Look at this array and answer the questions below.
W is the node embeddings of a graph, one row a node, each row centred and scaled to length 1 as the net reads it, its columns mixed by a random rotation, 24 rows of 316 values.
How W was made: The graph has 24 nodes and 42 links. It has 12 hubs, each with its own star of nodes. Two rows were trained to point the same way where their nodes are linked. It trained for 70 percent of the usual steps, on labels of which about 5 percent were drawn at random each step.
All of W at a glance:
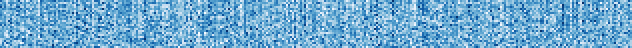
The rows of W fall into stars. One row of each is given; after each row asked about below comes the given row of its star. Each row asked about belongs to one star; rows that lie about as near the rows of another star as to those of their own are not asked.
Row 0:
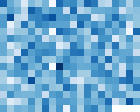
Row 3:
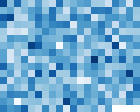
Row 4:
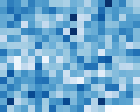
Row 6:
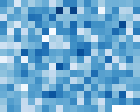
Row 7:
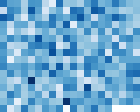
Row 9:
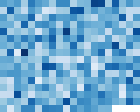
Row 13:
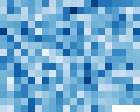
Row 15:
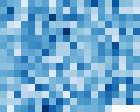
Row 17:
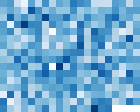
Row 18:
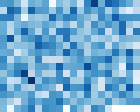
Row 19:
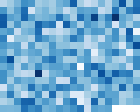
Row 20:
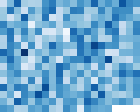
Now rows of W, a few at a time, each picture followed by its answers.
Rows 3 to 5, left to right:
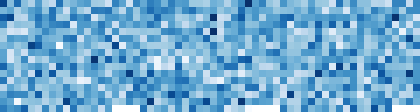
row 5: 19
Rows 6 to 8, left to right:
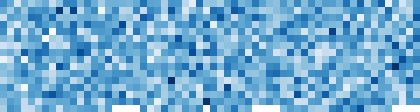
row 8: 9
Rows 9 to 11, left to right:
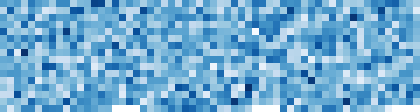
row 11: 4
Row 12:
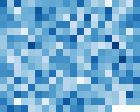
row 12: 3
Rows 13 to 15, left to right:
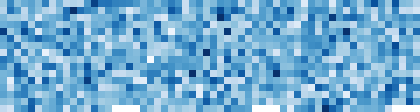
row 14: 7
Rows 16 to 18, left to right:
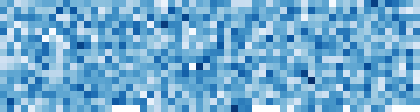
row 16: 6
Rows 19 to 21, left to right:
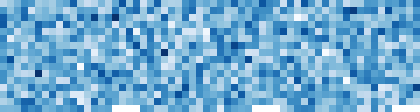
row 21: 13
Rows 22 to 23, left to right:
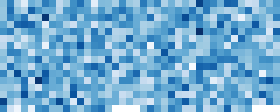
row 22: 17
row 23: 0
